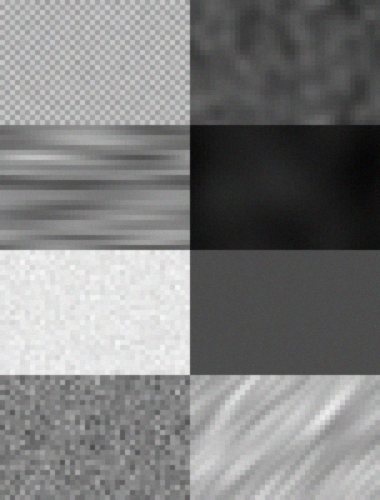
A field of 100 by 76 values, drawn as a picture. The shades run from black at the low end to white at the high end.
The table splits into 4 rows of 2 panels. Panel 1,1: high, checkered. Panel 1,2: low, blotchy, faint in contrast. Panel 2,1: middling, streaked across. Panel 2,2: very low, smooth, faint in contrast. Panel 3,1: very high, fine-grained, faint in contrast. Panel 3,2: low, flat. Panel 4,1: middling, fine-grained. Panel 4,2: high, slanting up to the right.
